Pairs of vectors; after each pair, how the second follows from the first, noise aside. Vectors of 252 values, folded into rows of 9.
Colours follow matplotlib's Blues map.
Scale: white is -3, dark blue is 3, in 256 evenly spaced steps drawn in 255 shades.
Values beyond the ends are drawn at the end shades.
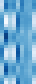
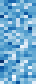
shuffled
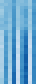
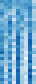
negated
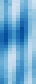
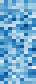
shuffled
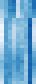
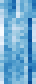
copied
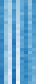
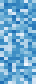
shuffled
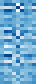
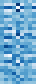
negated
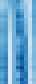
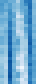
negated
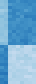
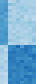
negated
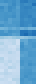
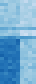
negated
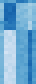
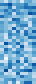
shuffled
